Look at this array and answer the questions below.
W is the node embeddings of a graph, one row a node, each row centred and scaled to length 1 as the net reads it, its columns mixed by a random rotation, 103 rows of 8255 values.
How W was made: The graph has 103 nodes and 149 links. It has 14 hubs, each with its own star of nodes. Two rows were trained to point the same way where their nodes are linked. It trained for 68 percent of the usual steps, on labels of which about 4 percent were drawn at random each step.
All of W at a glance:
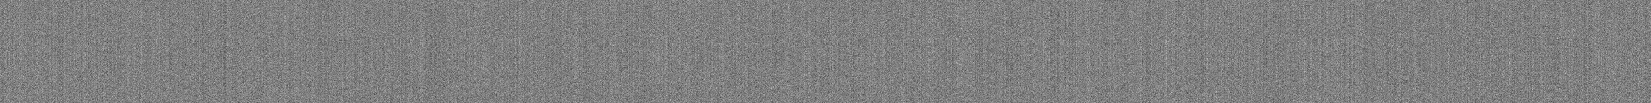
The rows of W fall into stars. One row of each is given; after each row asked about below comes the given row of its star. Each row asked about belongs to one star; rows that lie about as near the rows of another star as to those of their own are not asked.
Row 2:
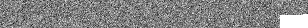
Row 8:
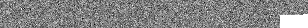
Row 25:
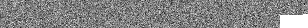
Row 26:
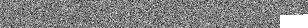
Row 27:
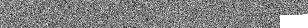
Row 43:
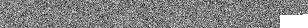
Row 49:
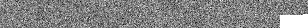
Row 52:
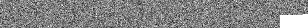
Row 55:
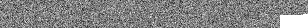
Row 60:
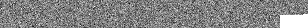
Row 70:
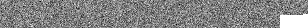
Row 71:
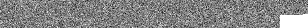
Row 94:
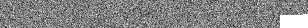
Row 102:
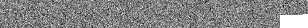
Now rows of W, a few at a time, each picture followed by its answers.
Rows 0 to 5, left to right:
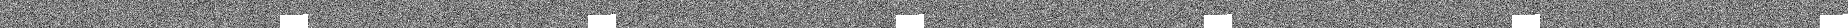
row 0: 43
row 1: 94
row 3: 27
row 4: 25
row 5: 94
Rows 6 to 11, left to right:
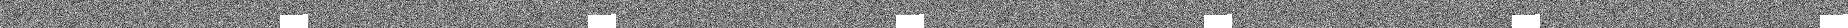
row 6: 26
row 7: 55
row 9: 55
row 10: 49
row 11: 52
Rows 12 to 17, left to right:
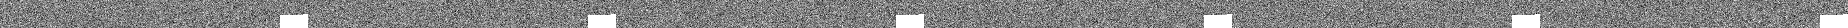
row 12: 60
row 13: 70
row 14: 94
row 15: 27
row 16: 49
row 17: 60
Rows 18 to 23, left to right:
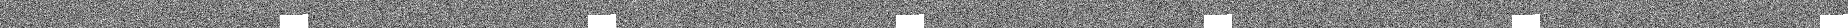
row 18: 2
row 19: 52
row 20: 26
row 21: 8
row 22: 27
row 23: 60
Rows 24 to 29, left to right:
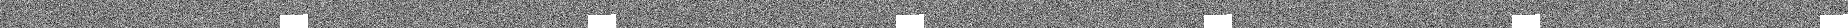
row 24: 94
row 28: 2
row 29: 55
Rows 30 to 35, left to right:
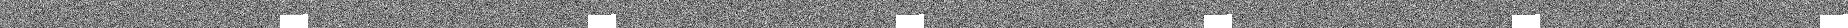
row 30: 8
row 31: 70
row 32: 26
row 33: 60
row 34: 8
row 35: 55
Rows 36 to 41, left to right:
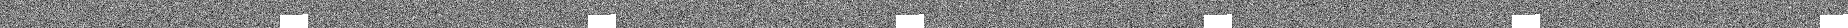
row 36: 25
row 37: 102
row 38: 27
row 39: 71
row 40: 71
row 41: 60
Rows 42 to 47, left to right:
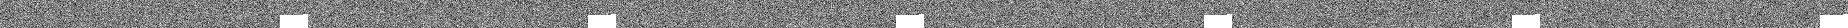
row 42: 71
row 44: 43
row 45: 55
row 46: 60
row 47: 102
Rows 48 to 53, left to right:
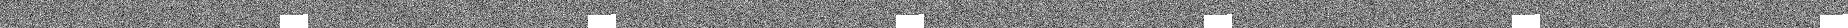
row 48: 2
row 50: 2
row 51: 8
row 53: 25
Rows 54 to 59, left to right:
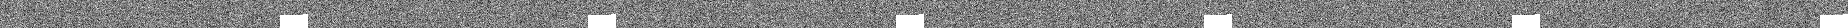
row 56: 55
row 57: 2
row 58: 25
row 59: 8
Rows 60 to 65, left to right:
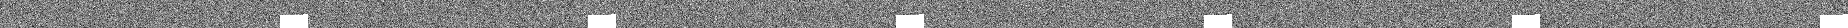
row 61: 71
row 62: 27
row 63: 49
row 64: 25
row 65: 52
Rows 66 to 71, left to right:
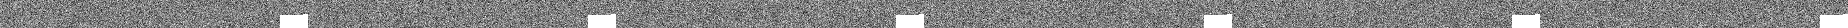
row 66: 26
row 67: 52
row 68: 2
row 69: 2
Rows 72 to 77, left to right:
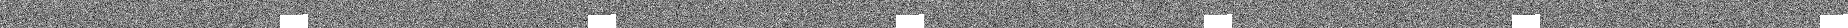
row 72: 60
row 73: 25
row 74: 71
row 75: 8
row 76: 70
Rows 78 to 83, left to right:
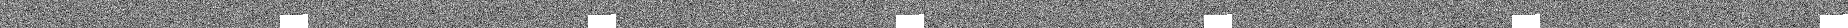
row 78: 102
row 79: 25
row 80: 71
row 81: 70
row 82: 55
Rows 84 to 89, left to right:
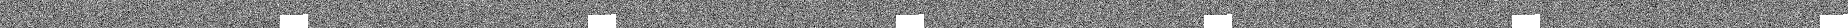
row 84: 49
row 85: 60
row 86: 71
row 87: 94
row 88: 94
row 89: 26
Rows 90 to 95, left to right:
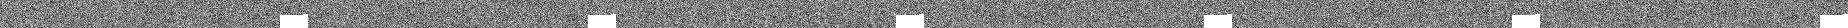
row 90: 70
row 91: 26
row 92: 2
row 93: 49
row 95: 102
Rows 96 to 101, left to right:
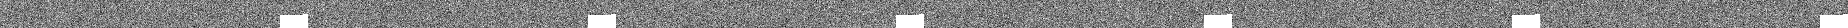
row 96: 25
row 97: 26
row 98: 102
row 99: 8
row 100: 94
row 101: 43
